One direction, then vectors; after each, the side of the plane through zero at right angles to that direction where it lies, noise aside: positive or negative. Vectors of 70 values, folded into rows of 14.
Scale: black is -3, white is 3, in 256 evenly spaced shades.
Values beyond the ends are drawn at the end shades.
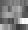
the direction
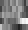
positive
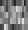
positive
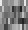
negative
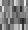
negative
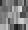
positive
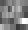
positive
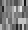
positive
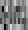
negative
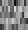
negative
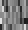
negative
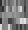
positive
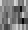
negative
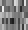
positive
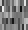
positive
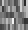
negative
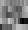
negative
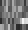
positive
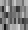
negative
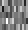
negative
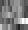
positive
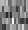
negative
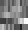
positive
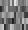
positive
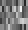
positive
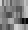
negative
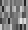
positive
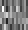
positive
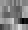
negative
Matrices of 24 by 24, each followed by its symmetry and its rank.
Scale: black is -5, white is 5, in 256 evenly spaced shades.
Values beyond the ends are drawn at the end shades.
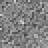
symmetric, full rank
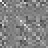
symmetric, rank five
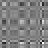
symmetric, rank one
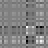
symmetric, rank one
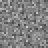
symmetric, full rank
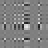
symmetric, rank one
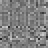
neither, rank five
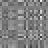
neither, rank two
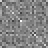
symmetric, rank five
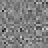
neither, rank five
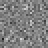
neither, rank five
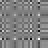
symmetric, rank one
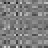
neither, rank two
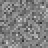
symmetric, full rank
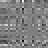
neither, rank two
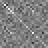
symmetric, rank five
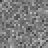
symmetric, full rank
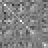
symmetric, rank five
